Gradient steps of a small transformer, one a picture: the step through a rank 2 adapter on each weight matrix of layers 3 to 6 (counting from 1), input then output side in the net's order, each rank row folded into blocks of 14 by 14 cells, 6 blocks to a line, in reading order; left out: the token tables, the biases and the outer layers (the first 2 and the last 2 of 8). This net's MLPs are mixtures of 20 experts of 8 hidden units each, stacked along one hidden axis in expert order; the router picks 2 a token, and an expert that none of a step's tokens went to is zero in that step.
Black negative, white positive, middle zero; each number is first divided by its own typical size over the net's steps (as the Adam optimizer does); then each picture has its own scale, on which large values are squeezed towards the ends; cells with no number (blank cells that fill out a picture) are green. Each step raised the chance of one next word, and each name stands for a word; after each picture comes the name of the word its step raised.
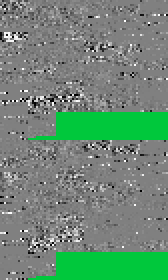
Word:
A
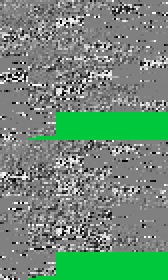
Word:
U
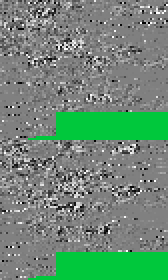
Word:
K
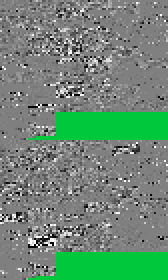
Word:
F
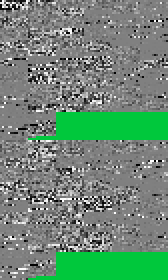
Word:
U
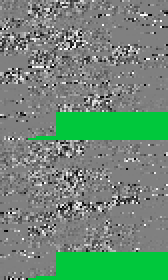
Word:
K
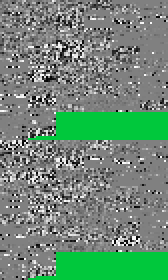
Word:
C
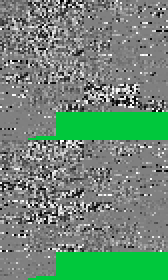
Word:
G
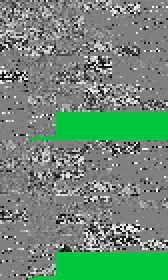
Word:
U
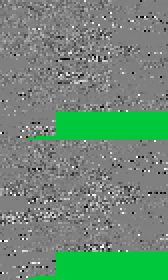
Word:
F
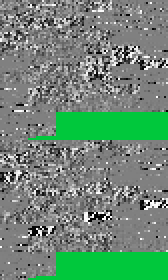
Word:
C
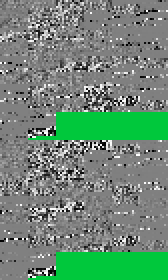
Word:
G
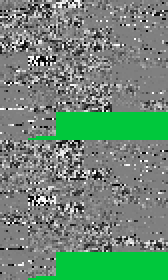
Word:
G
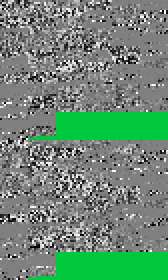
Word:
C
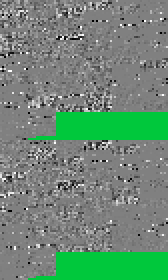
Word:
A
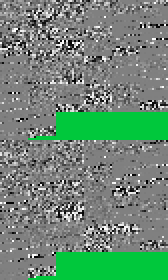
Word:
K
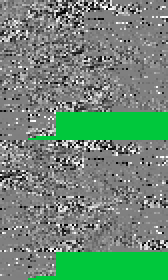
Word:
G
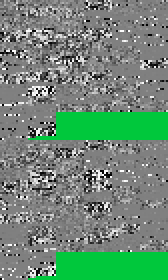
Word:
C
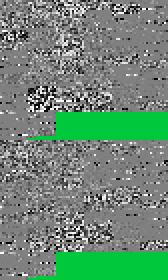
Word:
U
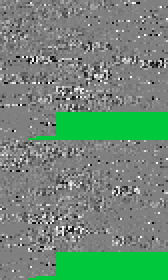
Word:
A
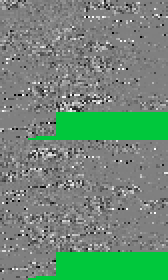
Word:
A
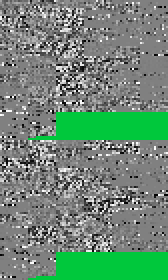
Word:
C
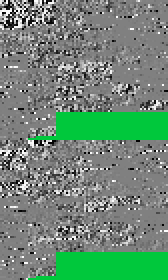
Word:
C
